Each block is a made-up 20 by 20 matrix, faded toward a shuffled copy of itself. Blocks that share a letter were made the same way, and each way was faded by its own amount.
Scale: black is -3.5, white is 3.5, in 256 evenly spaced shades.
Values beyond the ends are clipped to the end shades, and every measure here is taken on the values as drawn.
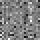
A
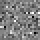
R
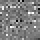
A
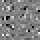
A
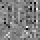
A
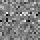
R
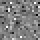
A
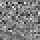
R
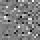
A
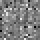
A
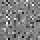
A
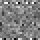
R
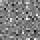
A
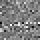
R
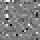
A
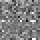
R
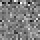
R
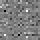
A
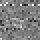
R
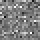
R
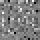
A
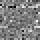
R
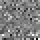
R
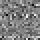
R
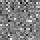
A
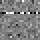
R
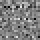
R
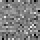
A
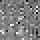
A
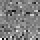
R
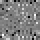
A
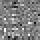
A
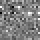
R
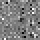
A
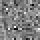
R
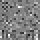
A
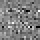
R
